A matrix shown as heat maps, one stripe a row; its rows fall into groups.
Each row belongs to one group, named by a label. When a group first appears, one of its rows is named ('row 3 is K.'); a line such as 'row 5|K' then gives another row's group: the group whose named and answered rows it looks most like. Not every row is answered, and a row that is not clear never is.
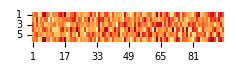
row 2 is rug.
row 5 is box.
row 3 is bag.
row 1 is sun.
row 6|sun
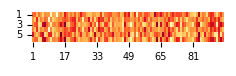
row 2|rug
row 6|sun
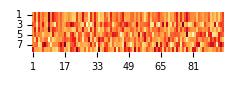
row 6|rug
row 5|box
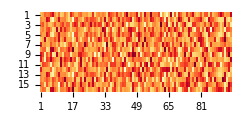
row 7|bag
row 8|sun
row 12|bag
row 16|sun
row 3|bag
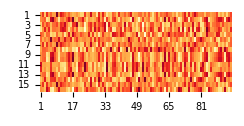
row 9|sun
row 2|sun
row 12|bag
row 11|bag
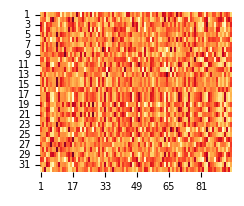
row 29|sun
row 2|sun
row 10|box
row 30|box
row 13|bag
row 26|sun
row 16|rug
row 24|box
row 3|box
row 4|box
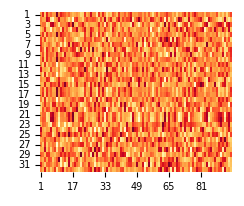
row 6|bag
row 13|rug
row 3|sun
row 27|rug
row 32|bag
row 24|bag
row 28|bag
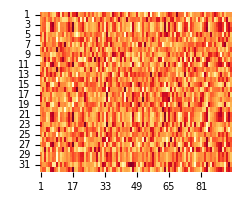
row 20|box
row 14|rug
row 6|rug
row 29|rug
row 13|box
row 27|sun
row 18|bag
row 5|bag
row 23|bag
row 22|sun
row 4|sun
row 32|sun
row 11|sun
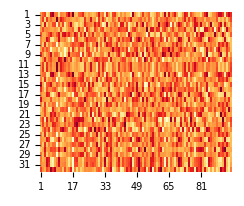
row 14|rug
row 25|rug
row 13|sun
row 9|box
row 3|bag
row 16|box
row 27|rug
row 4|box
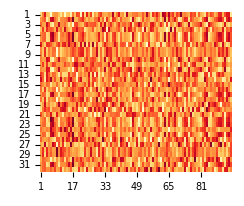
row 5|sun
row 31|sun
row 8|rug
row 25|sun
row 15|box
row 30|box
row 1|box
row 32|box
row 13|box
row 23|sun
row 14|box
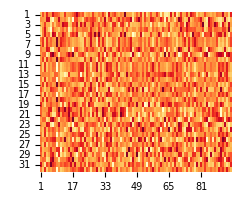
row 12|rug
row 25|rug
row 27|rug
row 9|sun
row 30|sun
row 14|rug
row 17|rug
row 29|bag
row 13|box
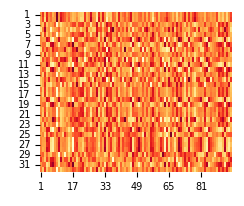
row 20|rug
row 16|rug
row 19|sun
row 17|rug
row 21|rug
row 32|rug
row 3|rug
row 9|rug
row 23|rug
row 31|sun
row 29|box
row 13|rug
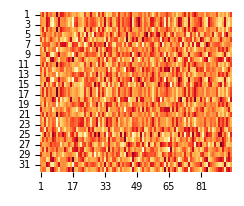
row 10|sun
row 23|rug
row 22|rug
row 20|bag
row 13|rug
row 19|rug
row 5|box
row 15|bag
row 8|rug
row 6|bag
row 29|bag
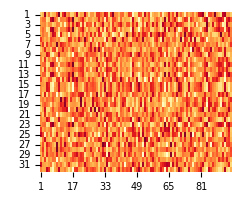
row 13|sun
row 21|rug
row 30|rug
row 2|sun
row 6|bag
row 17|rug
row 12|rug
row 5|box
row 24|bag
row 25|bag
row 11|sun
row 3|box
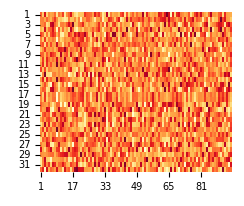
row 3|sun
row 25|rug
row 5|bag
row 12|bag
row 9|box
